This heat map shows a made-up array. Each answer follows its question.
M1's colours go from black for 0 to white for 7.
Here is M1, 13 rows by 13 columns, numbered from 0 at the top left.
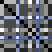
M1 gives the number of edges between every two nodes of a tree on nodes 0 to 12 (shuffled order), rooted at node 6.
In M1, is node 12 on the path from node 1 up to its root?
yes
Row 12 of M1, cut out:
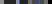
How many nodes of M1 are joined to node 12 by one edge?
5
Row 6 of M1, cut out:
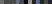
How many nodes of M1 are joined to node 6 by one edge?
3
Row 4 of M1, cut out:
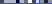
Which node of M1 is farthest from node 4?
7
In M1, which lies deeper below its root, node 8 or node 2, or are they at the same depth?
node 2
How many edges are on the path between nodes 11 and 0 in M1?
1
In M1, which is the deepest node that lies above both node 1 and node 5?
12
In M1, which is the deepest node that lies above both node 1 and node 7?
12
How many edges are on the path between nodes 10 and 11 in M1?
3
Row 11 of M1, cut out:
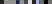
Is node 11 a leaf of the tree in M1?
no
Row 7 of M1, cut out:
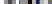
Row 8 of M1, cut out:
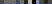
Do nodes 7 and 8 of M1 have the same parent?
no
